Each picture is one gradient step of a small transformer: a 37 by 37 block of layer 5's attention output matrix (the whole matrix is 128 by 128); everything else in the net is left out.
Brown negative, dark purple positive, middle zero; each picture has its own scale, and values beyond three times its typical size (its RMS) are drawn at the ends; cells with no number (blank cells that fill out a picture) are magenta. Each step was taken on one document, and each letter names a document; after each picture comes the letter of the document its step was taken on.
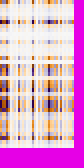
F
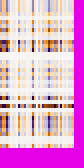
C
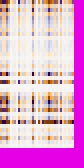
F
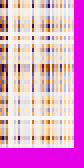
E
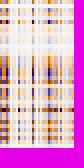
F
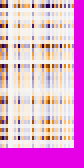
E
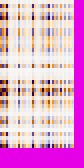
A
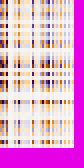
E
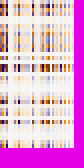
E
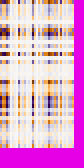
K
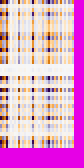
C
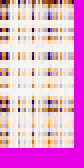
K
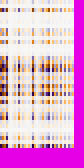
A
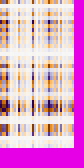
F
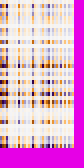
A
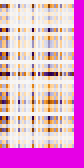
C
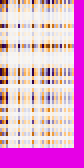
A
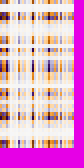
C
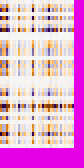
C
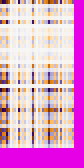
F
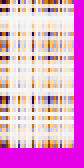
K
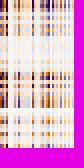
E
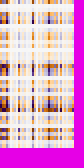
F
